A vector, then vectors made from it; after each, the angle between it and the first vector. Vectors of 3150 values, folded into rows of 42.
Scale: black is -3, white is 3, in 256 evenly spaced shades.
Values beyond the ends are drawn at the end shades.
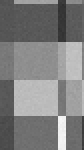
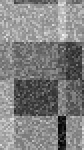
nearly opposite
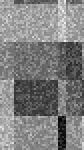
nearly opposite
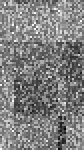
partly opposed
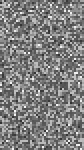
orthogonal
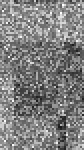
partly opposed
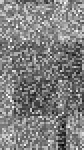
partly opposed
